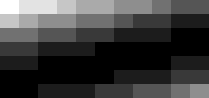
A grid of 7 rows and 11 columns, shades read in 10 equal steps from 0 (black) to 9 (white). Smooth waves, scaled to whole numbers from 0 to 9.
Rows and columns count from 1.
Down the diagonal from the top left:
9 6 3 1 0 0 2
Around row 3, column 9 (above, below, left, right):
2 0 1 0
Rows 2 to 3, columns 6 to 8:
4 3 2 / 2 1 1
